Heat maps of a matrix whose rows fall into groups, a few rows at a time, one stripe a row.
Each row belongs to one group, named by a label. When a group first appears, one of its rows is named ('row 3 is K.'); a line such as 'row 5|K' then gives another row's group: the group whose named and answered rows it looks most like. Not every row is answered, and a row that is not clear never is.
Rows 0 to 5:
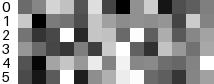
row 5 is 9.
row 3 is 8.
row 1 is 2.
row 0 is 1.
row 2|9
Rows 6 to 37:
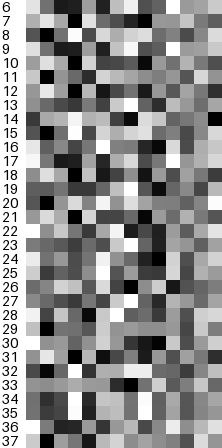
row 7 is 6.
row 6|8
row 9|8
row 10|6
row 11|2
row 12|6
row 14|1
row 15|9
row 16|2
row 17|8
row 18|6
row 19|8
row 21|6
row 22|2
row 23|8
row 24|2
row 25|2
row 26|1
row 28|2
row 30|2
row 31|6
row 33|1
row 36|8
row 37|2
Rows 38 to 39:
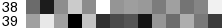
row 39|6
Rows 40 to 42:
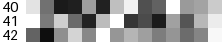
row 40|8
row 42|9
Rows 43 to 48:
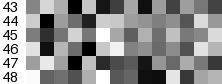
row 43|6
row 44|2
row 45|9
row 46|2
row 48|2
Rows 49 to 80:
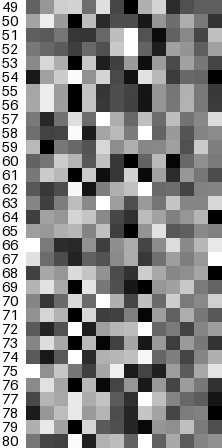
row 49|1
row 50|6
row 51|8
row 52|8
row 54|1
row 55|6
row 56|6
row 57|9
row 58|9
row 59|2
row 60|1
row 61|6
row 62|9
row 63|9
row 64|1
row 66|8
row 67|8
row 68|1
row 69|6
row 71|6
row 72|9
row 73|6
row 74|9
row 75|2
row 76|6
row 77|1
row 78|1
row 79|6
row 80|9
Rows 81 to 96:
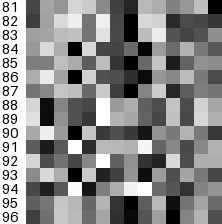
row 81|1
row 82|1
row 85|1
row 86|6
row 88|2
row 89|2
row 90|6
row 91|9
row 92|2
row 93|6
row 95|1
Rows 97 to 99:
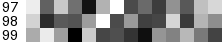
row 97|2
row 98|2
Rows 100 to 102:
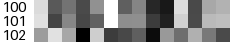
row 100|2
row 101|2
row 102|6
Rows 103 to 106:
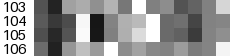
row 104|9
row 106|9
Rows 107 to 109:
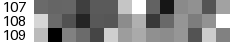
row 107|8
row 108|8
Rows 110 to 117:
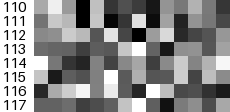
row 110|6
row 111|6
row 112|1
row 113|8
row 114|8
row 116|1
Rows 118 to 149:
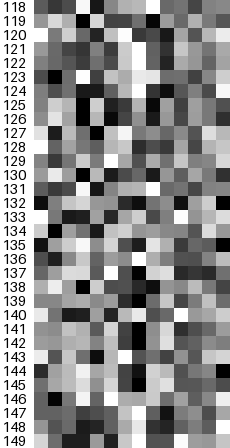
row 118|9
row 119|6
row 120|2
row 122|8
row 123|9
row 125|6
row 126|6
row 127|2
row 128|2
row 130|6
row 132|1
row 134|2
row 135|1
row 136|9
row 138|6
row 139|1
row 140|8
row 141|1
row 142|1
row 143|2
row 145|1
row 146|9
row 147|8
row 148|8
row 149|8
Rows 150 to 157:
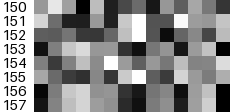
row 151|8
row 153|1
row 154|9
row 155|8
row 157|1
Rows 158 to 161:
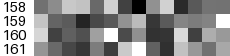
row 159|8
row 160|2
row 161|8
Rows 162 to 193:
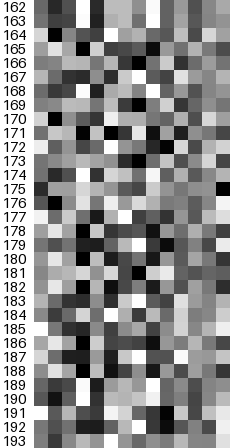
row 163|9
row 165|6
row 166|1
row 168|9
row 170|2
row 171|6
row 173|1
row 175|1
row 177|2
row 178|6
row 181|1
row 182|6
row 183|8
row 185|8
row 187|8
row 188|6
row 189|9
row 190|9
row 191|2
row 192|8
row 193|9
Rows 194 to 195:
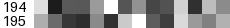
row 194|2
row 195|8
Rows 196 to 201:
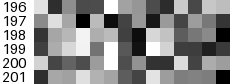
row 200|2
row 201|1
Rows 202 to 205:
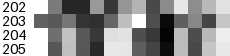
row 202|8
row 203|8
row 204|2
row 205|2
